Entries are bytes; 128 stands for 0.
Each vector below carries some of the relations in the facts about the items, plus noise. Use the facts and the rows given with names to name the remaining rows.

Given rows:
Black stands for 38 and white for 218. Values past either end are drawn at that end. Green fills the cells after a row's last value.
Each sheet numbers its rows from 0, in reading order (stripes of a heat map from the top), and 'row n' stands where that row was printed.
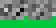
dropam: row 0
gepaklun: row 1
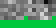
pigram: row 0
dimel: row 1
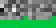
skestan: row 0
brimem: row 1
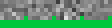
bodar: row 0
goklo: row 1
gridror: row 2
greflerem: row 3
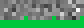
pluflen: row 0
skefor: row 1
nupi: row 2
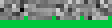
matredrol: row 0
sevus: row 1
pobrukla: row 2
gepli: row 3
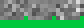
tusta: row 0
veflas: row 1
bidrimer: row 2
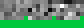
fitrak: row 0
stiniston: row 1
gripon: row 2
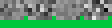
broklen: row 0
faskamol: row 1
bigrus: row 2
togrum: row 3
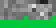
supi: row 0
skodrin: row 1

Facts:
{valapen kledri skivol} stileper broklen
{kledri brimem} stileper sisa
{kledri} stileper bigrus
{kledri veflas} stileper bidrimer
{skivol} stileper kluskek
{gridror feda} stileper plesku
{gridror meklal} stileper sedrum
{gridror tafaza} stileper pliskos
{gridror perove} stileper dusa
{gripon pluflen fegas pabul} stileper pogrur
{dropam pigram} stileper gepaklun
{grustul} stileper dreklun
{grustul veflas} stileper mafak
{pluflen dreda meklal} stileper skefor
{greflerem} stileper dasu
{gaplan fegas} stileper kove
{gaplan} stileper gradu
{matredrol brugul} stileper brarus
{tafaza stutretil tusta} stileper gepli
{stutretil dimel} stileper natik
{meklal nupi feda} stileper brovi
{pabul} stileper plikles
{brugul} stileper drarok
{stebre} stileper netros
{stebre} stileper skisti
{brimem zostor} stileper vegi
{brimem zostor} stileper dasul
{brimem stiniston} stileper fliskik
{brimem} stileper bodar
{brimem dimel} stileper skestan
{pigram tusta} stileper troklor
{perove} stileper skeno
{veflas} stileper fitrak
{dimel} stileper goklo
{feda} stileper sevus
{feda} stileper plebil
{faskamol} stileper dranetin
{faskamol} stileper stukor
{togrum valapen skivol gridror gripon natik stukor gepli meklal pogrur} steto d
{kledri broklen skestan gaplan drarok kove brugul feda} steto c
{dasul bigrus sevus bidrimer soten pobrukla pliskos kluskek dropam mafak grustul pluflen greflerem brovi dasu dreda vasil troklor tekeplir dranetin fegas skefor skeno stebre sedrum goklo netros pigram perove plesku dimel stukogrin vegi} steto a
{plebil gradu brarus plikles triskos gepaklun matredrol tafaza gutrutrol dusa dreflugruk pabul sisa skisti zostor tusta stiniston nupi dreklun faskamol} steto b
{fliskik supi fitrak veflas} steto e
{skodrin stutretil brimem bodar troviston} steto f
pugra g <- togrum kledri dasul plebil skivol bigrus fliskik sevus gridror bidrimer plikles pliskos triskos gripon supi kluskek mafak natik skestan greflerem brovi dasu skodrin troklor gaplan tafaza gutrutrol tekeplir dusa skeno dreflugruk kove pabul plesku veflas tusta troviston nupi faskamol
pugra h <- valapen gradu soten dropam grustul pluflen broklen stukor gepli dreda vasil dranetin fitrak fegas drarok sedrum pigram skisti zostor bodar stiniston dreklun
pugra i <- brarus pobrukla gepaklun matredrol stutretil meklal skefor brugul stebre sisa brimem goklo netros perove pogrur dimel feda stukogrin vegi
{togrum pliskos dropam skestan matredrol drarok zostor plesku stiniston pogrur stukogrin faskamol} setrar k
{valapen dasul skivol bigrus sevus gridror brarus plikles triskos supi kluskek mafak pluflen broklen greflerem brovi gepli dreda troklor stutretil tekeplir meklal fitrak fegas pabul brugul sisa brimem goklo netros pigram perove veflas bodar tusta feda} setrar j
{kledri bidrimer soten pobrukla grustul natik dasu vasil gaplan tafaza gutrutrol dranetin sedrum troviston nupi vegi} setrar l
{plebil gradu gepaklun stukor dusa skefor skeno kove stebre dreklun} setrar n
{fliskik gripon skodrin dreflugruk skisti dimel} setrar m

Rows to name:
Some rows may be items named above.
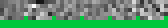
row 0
gradu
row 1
gripon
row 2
brarus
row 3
stebre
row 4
troviston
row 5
natik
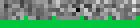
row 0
feda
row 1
dreklun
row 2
stukogrin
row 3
pobrukla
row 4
dasu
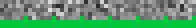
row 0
broklen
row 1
bidrimer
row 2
vegi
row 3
stukor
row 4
stutretil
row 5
perove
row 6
sedrum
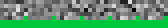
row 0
skisti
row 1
stebre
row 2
valapen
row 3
drarok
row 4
pogrur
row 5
skivol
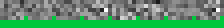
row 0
feda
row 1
broklen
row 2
kove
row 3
kledri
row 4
meklal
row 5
dreflugruk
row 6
skeno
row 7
gaplan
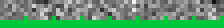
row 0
tusta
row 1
fliskik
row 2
pobrukla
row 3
skivol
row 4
dasu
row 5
brugul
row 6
sisa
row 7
dimel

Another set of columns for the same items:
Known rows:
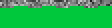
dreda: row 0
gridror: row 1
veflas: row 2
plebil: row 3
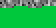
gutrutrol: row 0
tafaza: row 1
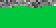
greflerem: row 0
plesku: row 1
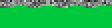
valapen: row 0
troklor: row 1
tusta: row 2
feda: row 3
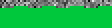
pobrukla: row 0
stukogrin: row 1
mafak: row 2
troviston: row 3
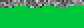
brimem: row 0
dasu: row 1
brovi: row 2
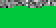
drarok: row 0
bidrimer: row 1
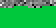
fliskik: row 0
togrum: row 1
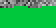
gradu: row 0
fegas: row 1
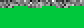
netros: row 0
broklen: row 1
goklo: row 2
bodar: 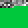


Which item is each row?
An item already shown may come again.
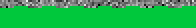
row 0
drarok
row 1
valapen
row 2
veflas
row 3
dreflugruk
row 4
stutretil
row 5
togrum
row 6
sisa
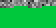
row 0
valapen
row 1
kledri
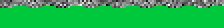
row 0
brarus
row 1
kove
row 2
bodar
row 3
kove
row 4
feda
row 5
stukor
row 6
skisti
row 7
dasu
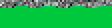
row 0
skodrin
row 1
natik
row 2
dimel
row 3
feda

